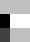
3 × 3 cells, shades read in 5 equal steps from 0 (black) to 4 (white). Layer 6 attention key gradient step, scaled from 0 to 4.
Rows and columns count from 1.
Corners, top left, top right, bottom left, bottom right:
3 3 1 3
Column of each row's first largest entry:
1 2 2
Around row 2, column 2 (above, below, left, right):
3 3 0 4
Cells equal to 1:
1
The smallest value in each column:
0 3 3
